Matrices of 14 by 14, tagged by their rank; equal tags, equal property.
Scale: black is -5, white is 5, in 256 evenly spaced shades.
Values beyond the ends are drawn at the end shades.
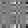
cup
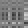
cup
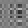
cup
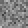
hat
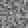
hat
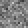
hat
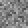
hat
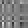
cup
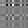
cup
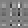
cup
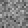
hat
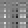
cup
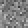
hat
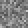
hat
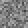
hat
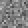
hat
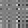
cup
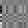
cup
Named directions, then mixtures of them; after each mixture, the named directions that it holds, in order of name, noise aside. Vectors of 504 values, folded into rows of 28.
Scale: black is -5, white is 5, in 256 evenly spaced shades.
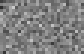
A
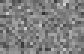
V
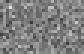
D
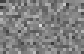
A, V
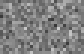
D, V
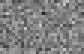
V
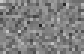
A, V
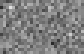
A, D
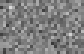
A, D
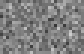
D, V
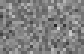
D, V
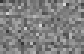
A, V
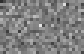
A, V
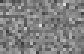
A, V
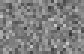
D, V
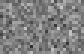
D, V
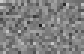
A, V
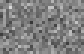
D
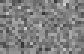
V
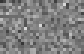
A, V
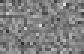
A, V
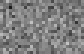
D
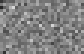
A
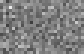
D, V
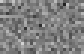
A, V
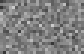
A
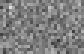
A, D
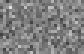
D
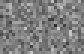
D, V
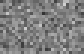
V
